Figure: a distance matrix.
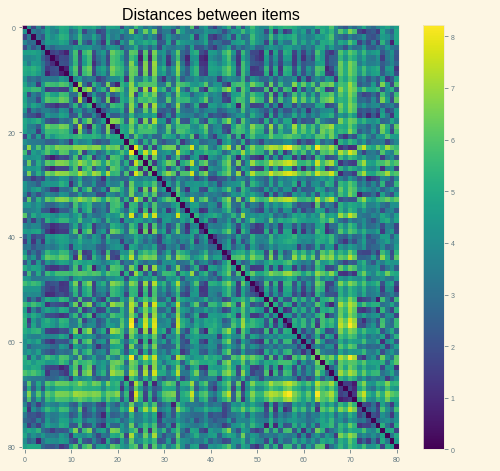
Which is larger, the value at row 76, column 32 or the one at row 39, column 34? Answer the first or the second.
the second
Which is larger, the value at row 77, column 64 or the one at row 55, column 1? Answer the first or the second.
the first
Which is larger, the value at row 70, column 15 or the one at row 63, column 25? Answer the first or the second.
the first
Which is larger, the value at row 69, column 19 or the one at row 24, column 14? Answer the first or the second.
the first
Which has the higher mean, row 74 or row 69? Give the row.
69
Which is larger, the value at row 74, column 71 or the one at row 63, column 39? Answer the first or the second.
the second
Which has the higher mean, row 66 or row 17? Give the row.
66
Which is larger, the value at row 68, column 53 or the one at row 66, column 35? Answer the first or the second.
the first
